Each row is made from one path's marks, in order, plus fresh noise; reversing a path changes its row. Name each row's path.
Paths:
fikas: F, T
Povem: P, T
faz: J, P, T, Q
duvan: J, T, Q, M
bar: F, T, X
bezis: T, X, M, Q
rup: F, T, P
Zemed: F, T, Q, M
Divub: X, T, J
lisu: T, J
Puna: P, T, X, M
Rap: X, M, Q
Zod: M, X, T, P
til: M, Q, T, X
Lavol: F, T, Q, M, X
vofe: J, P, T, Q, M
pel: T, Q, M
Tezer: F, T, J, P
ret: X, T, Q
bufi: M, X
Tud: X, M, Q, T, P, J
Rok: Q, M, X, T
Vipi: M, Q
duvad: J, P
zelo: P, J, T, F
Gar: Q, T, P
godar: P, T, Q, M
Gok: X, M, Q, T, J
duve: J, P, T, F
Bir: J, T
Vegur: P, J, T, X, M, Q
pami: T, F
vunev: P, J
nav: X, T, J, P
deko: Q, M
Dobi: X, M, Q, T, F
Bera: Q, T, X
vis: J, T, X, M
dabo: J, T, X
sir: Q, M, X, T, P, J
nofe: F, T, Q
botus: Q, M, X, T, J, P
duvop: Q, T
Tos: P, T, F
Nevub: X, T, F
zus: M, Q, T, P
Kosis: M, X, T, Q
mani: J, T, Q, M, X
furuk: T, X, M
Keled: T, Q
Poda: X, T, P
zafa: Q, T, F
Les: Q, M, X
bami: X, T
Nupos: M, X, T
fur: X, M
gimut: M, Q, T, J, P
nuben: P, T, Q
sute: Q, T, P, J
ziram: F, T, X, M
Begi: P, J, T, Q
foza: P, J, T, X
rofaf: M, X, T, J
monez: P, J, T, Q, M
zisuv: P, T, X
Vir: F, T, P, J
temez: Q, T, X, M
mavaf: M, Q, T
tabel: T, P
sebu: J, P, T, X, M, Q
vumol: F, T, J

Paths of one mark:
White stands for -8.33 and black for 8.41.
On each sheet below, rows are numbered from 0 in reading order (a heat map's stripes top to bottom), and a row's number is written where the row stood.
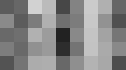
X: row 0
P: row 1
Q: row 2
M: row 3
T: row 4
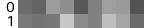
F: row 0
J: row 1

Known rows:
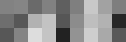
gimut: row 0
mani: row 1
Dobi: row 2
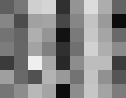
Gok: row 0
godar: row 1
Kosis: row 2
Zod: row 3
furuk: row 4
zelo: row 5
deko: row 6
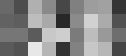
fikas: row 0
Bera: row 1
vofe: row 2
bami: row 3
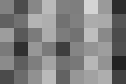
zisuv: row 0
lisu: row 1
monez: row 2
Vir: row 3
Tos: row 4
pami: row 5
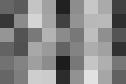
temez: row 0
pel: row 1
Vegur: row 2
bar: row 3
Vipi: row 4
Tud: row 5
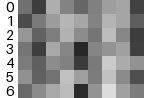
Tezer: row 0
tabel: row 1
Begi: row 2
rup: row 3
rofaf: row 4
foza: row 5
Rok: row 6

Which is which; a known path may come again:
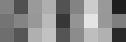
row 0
nuben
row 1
sir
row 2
mani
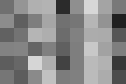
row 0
Les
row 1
Tos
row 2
lisu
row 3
gimut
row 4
Nevub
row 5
Bir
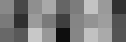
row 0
Povem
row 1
Vir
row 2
duvop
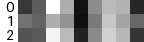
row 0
bezis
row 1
Kosis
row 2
ret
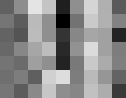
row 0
Rap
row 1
bufi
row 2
nofe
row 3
Rok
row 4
Nupos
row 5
faz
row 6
vis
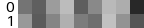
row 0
duvan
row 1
vunev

